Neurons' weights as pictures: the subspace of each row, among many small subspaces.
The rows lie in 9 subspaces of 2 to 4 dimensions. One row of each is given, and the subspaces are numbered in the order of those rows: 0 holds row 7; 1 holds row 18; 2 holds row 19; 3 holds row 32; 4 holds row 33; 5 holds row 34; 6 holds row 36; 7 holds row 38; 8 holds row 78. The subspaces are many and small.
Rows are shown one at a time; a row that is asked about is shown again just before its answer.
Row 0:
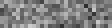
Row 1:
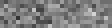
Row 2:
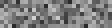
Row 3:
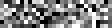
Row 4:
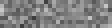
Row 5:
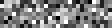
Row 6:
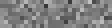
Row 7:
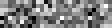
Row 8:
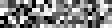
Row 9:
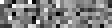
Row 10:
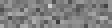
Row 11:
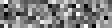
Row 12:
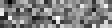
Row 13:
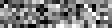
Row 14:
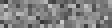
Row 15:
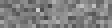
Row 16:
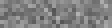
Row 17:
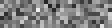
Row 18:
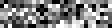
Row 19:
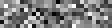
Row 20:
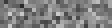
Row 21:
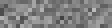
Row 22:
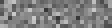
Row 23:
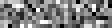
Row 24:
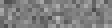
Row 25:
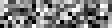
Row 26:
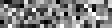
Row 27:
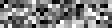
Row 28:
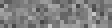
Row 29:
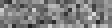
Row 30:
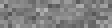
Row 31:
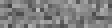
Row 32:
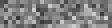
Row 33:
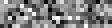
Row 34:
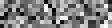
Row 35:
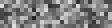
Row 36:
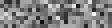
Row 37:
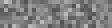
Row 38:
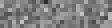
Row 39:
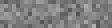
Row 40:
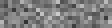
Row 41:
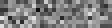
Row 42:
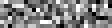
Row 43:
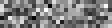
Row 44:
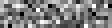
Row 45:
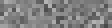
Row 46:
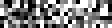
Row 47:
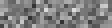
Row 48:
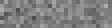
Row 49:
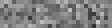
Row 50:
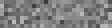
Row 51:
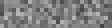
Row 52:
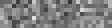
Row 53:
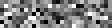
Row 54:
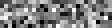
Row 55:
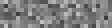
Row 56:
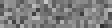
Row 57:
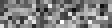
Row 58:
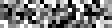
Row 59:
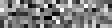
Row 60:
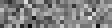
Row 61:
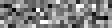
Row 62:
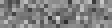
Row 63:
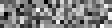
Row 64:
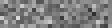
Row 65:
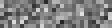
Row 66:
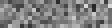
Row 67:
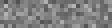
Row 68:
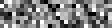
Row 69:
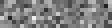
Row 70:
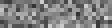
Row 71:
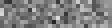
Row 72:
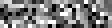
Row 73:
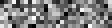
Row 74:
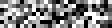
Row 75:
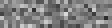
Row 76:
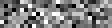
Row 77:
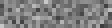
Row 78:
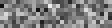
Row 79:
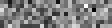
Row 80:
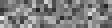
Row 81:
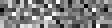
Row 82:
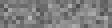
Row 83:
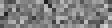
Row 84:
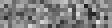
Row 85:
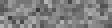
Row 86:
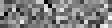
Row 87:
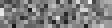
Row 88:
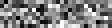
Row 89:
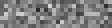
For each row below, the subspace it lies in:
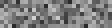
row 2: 6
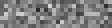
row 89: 6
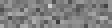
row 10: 2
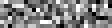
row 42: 4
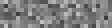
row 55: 5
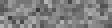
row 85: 0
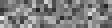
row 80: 0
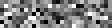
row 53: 2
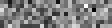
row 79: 4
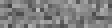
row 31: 4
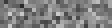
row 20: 4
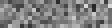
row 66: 4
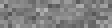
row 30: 1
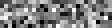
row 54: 7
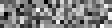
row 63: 8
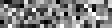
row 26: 4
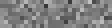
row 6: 6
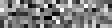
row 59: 2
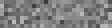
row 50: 7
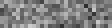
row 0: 1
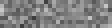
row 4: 1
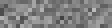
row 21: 3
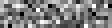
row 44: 2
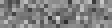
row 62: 6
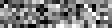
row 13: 1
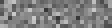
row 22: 6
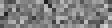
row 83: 5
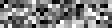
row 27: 1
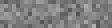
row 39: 5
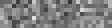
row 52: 8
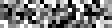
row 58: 6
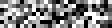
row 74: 4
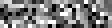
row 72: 7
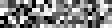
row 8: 0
